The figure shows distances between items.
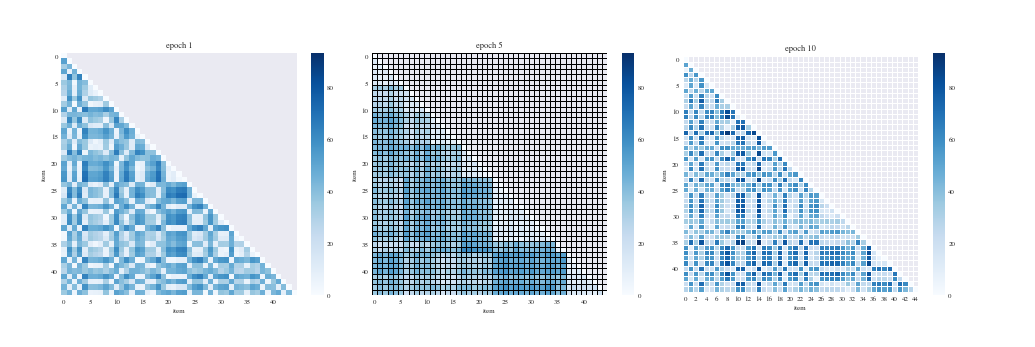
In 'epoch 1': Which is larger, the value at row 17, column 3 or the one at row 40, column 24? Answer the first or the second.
the first
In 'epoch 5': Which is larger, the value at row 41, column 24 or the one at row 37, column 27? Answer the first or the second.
the second
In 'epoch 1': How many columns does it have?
45
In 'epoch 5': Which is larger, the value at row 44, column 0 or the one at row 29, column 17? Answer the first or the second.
the second
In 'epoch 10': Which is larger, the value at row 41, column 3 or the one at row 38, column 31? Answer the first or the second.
the second
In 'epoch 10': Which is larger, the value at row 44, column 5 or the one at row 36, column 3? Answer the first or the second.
the second
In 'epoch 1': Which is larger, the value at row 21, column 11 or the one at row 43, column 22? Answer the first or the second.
the first
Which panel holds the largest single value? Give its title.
epoch 10
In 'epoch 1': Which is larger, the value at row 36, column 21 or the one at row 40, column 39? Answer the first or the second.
the first
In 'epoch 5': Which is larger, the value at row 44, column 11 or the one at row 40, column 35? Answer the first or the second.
the second
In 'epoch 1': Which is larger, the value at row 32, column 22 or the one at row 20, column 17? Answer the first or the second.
the second
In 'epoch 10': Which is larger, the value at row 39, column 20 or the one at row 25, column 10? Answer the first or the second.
the first
